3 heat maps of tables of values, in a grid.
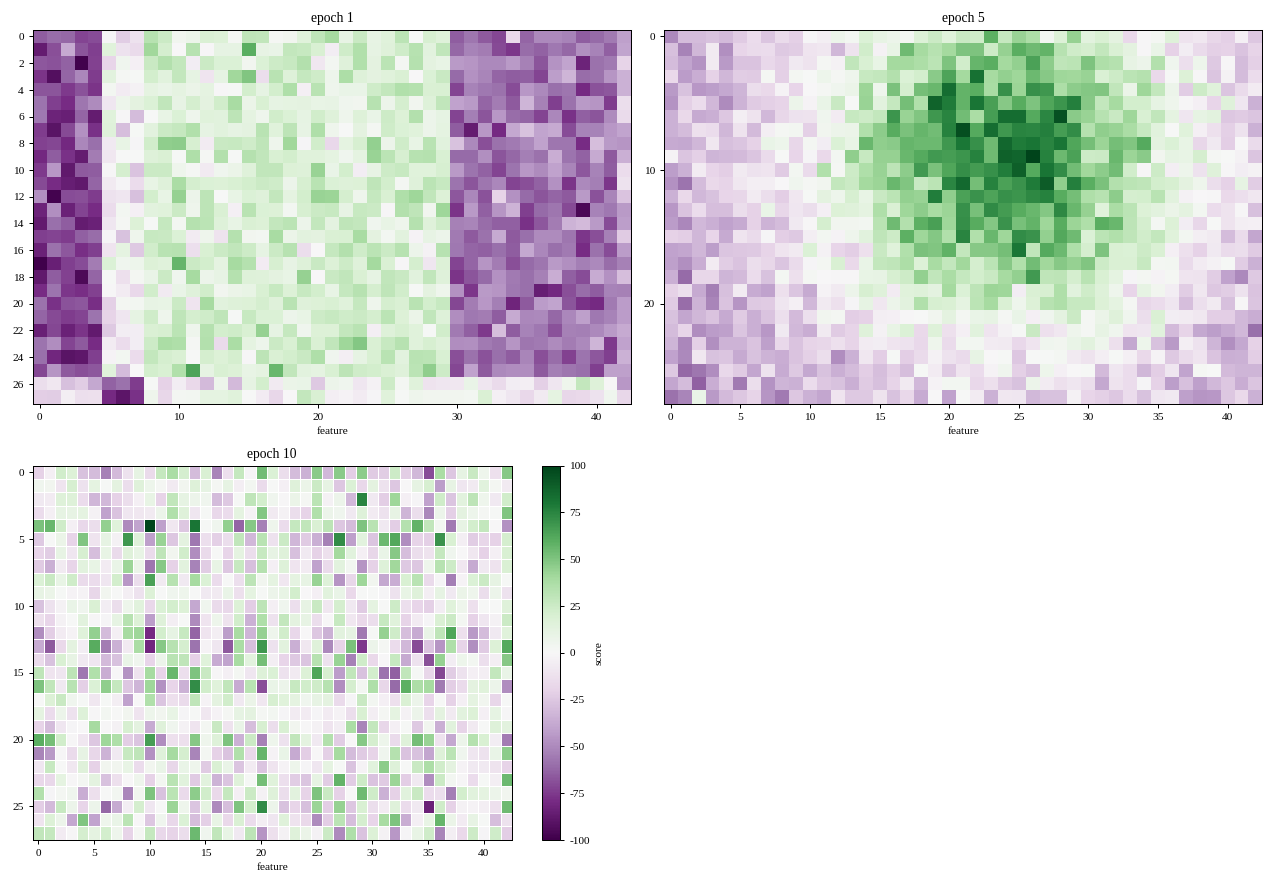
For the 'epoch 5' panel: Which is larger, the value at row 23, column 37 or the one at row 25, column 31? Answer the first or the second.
the first
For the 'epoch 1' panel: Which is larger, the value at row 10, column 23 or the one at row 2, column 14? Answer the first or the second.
the second
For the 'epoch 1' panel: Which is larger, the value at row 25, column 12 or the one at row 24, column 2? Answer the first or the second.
the first
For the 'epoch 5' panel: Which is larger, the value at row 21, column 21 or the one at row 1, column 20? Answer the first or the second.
the second
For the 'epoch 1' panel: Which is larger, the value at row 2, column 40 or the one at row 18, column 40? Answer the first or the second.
the second
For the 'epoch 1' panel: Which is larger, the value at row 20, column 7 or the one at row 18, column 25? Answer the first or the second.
the second
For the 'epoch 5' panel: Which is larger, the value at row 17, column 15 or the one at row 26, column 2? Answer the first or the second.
the first
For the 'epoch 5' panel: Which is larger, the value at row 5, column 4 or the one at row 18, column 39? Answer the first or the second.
the second
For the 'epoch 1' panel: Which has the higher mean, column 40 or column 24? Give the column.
24
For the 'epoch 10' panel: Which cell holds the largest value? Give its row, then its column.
4, 10
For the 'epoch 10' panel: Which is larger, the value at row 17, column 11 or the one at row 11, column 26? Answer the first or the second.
the second
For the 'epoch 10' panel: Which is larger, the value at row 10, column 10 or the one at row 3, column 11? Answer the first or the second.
the second
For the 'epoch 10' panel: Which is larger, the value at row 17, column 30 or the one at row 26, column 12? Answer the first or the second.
the first
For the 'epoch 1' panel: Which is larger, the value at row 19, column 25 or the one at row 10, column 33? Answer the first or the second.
the first
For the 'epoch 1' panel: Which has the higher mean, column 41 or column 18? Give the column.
18
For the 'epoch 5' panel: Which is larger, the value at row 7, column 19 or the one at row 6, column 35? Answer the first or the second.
the first
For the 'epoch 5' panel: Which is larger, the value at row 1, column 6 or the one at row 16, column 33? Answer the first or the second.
the second
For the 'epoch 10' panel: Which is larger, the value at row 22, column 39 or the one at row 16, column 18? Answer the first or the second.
the first
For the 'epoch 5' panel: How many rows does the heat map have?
28
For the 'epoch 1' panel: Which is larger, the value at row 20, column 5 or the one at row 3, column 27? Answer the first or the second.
the second
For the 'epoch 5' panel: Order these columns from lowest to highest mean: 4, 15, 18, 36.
4, 36, 15, 18
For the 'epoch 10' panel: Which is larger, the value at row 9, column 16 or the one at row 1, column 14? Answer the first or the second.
the second
